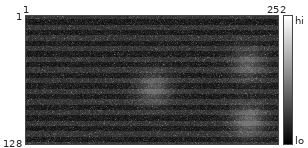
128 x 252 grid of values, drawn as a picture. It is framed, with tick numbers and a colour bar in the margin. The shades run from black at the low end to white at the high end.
Stripes: horizontal, repeating 12 times. Average level on the scale: 20%. Bumps: three.
